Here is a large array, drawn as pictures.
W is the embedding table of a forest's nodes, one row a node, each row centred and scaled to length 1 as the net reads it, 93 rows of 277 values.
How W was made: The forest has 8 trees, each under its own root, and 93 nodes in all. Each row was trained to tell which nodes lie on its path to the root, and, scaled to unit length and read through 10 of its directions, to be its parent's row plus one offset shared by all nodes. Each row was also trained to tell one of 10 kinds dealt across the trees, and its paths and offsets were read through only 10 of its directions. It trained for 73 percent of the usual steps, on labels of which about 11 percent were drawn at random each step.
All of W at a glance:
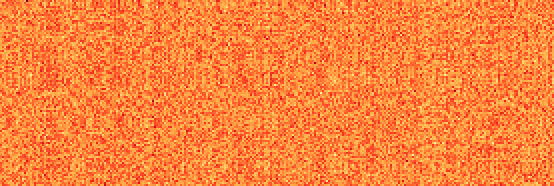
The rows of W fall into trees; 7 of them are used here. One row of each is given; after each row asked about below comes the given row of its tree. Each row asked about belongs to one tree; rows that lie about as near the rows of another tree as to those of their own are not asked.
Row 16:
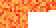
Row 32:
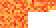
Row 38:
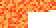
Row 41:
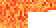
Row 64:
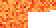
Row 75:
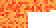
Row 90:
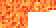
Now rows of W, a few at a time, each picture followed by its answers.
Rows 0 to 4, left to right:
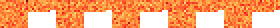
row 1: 38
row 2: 75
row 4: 16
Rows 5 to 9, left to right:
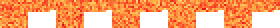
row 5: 41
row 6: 90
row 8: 16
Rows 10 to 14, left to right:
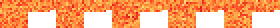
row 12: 90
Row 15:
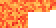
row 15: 90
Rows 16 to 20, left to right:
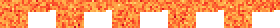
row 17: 90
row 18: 64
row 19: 16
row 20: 16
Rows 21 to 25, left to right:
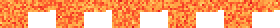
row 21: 32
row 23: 75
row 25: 38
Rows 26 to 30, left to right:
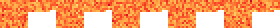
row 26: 90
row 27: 32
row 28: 90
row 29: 32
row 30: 75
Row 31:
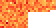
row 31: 75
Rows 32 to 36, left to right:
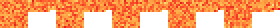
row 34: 38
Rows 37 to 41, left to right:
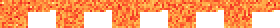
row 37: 38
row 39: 41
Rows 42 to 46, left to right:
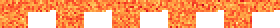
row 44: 75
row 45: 38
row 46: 64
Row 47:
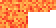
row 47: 16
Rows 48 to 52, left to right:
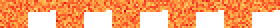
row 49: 90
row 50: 32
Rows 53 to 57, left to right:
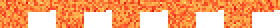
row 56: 16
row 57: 16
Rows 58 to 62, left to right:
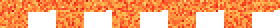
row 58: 32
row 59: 75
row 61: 16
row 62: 75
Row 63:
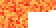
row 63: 75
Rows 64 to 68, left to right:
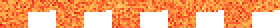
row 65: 32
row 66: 64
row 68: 38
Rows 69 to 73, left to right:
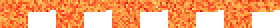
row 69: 75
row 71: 75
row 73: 90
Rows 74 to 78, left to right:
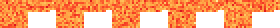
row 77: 38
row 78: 16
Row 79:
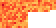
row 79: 90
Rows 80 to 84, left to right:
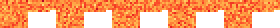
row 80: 75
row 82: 41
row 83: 75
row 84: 38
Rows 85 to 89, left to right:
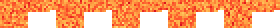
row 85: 38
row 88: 90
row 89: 75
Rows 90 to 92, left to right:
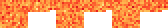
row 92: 16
